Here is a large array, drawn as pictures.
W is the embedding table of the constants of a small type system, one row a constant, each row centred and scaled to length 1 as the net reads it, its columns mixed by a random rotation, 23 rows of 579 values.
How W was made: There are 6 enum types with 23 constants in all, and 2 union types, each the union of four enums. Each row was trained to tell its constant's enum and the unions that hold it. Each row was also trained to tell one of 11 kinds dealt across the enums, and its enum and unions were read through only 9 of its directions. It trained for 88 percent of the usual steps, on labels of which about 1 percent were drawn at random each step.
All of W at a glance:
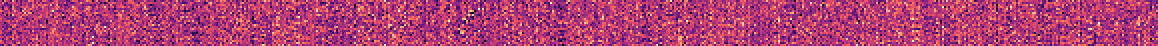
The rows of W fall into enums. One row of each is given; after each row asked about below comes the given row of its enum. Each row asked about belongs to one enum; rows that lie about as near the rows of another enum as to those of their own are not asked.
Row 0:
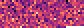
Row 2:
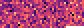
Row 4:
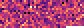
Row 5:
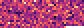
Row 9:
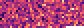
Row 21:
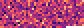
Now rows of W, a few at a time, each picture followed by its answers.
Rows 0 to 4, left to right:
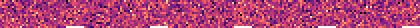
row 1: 21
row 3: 0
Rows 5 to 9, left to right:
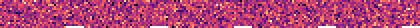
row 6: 9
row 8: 9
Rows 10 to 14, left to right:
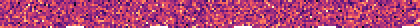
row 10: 21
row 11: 21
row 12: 9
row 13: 0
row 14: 21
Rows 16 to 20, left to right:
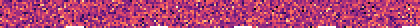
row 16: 2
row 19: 0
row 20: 4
